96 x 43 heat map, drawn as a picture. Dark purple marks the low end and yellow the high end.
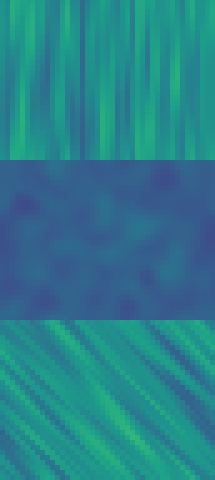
It is made of 3 by 1 panels. Panel 1,1: middling, streaked downward. Panel 2,1: low, blotchy, faint in contrast. Panel 3,1: middling, slanting down to the right.
